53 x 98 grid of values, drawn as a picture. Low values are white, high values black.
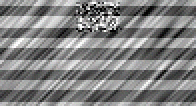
Stripes: horizontal, repeating 5 times. Roughest part: top middle. Odd patch: rougher, in the top middle. Slope: none.
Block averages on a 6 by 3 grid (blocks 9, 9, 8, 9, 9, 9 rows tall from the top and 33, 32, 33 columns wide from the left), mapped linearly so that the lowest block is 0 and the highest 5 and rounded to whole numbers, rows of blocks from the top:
2 4 5 / 1 4 3 / 1 0 2 / 2 1 3 / 4 3 4 / 5 4 5
